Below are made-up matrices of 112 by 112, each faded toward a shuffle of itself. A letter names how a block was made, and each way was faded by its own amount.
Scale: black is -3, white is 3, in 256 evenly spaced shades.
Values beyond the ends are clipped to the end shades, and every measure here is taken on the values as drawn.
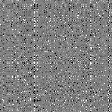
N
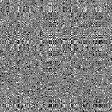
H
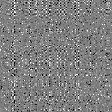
N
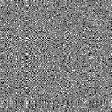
H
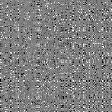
N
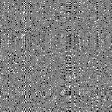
N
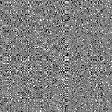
H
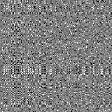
H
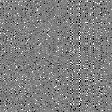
N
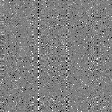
N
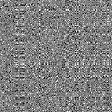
H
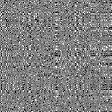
H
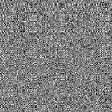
H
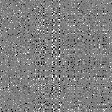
N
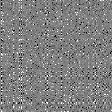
N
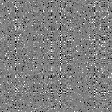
N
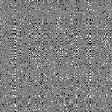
N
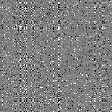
N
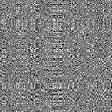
H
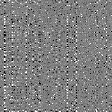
N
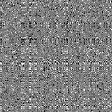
H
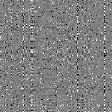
N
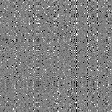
N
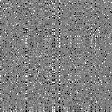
N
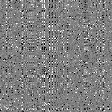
N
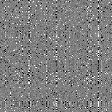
N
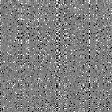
N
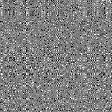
H
